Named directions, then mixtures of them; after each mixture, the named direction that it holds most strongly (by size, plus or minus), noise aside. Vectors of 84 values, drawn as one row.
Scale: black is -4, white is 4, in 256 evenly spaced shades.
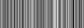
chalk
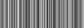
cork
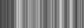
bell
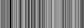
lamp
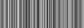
cork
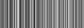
cork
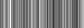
lamp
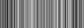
chalk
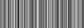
cork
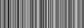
cork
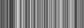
bell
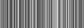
chalk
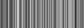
cork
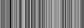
lamp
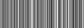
chalk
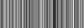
chalk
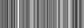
cork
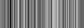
lamp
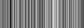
lamp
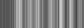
bell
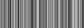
cork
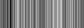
lamp
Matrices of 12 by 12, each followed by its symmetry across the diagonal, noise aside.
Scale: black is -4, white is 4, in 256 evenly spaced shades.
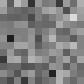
neither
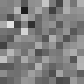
antisymmetric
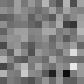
antisymmetric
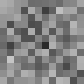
symmetric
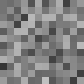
symmetric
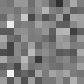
neither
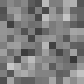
neither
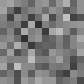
symmetric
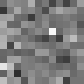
neither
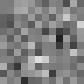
antisymmetric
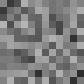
symmetric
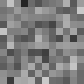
neither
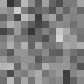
neither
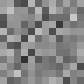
symmetric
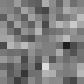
antisymmetric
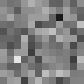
antisymmetric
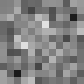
symmetric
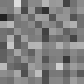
antisymmetric
